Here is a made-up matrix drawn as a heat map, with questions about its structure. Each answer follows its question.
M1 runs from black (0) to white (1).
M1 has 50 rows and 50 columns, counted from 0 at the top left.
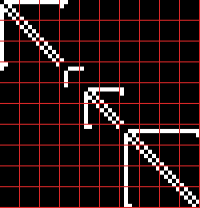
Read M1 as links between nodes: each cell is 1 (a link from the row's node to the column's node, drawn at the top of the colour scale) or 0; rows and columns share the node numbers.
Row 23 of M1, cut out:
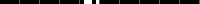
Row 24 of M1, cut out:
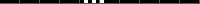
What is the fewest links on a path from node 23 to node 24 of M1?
1
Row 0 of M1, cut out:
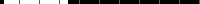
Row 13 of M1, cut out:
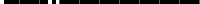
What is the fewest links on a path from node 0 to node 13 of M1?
1
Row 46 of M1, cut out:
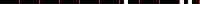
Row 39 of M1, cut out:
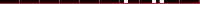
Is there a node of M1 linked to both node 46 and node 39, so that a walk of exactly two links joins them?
yes
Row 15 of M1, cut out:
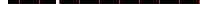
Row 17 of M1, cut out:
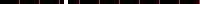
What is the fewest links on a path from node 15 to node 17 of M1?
3
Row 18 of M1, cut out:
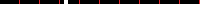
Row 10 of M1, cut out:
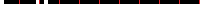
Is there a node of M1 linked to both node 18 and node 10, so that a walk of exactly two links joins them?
no
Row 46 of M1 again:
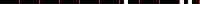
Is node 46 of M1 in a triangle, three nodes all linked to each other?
yes
